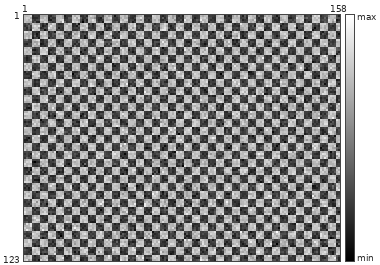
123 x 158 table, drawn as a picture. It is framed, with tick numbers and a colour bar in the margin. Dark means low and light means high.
The values fall into two levels. On average the colour sits 50% of the way up the scale. A checkerboard runs through the table. There is no overall slope. No single row or column stands out from its neighbours.
